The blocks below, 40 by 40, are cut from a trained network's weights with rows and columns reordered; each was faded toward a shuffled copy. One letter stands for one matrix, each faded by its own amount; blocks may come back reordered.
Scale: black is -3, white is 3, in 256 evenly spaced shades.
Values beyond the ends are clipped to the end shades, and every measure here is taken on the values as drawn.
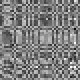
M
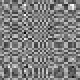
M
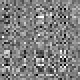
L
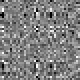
L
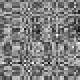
M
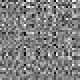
L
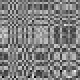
M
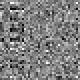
L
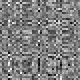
L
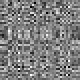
L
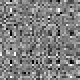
L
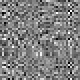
L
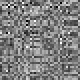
M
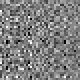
L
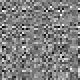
L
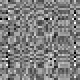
M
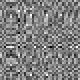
M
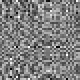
M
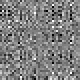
L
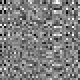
L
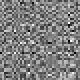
M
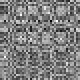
M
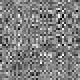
L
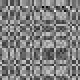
M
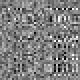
L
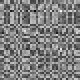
M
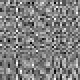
L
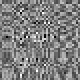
M
